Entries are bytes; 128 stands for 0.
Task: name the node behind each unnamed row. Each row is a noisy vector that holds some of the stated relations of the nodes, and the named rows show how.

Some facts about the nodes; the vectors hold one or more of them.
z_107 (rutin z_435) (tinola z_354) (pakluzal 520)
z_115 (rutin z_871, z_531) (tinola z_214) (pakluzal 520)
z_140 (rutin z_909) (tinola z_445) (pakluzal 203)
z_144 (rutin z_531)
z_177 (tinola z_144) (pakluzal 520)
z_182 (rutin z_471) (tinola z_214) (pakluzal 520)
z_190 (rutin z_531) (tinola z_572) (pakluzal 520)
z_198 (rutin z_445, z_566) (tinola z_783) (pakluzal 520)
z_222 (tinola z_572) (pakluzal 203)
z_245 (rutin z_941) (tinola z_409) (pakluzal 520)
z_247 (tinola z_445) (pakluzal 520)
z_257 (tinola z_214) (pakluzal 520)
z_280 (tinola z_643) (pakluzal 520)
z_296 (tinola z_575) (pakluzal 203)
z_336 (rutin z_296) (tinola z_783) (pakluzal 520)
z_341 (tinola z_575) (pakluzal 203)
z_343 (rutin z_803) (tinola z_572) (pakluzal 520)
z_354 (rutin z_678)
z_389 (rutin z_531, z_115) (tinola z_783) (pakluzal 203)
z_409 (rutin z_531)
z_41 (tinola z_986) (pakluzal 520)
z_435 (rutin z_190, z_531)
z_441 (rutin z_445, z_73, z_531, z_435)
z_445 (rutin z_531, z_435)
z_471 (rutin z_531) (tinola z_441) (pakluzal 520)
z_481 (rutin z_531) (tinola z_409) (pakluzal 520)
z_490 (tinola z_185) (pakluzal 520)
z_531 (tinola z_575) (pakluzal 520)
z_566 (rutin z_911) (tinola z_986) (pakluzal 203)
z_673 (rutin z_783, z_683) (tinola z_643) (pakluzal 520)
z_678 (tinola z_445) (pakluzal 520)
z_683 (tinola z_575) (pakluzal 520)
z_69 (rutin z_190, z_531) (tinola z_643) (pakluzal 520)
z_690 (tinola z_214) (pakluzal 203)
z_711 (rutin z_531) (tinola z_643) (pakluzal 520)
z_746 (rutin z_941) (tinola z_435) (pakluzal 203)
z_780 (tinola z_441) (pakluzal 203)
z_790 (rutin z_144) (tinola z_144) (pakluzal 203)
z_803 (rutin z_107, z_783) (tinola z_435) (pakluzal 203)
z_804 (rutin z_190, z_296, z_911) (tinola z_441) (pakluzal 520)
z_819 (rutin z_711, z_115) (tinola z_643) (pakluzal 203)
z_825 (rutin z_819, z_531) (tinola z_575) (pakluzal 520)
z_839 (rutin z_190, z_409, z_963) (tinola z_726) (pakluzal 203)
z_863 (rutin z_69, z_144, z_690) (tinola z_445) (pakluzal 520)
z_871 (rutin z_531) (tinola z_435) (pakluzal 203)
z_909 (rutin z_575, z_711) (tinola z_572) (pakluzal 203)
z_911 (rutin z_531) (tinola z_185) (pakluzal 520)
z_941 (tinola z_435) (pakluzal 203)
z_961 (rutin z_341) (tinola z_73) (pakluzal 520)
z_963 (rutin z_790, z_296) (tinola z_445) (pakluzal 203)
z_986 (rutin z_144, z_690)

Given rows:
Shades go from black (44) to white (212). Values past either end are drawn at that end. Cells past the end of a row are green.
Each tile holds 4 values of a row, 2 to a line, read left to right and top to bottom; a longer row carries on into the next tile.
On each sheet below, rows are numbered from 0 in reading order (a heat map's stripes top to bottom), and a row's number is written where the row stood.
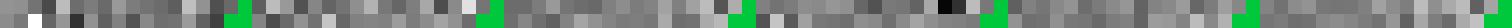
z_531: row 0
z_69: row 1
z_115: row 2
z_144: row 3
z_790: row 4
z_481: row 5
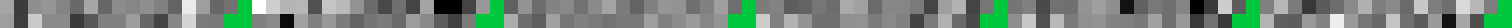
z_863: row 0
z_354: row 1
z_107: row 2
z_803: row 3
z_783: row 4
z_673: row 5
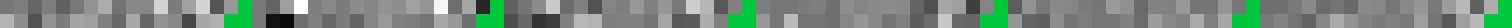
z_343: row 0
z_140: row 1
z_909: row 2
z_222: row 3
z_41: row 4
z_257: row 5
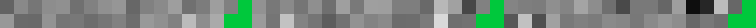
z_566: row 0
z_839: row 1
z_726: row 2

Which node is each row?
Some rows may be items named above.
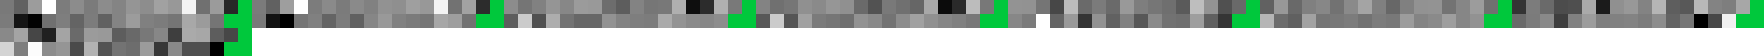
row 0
z_140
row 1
z_140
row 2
z_986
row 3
z_144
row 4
z_531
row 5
z_107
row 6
z_941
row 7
z_683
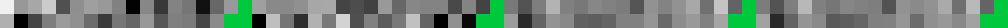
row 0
z_678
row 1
z_575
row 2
z_247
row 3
z_247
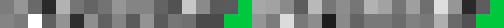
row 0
z_341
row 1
z_825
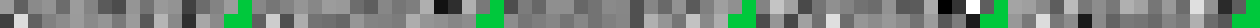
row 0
z_441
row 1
z_986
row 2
z_690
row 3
z_643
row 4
z_825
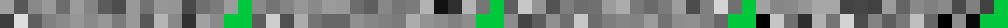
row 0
z_441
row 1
z_986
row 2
z_280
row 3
z_575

